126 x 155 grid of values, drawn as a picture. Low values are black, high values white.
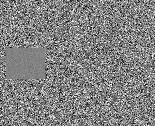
There are no regular stripes. The values follow a bell shape. In the middle left lies a patch that is calmer than the rest. On average the colour sits 50% of the way up the scale. The middle left is the smoothest part. No single row or column stands out from its neighbours. The halves do not mirror each other. The texture is fine-grained noise.
